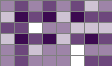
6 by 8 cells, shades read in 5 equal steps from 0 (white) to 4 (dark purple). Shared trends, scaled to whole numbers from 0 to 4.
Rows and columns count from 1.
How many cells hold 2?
15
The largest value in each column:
3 4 3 4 2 4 4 3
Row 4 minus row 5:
-1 1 2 2 -1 3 2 1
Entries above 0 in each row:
8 8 7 8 7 7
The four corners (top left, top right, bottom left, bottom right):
2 2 2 3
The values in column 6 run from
0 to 4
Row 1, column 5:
2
